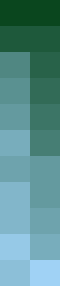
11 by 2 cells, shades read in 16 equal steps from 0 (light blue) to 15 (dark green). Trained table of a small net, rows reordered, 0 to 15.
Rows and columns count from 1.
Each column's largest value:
15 15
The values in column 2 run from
0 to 15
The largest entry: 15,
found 2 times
